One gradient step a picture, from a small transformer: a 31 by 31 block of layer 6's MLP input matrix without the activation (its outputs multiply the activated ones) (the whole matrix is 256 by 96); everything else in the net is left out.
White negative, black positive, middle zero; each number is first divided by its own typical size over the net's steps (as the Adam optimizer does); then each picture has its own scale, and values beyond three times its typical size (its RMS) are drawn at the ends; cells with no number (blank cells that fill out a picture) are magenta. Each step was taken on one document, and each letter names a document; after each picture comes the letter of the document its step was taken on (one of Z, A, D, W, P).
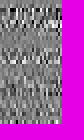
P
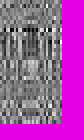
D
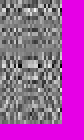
D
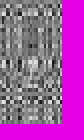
D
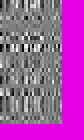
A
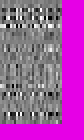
P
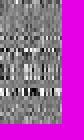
A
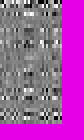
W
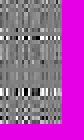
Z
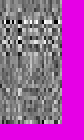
D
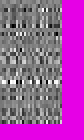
P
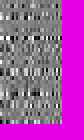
A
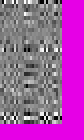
W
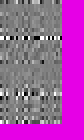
Z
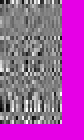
A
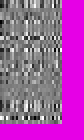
A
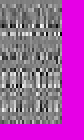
P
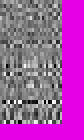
D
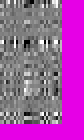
W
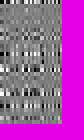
A
